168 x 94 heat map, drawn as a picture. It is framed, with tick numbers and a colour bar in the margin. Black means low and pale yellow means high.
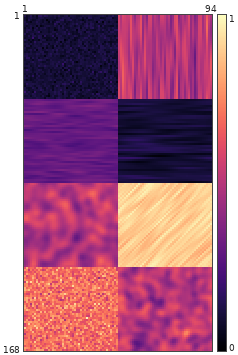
It is made of 4 by 2 panels. Panel 1,1: very low, fine-grained, faint in contrast. Panel 1,2: middling, streaked downward. Panel 2,1: low, streaked across, faint in contrast. Panel 2,2: very low, streaked across, faint in contrast. Panel 3,1: middling, blotchy. Panel 3,2: very high, slanting up to the right, faint in contrast. Panel 4,1: high, fine-grained. Panel 4,2: middling, blotchy.
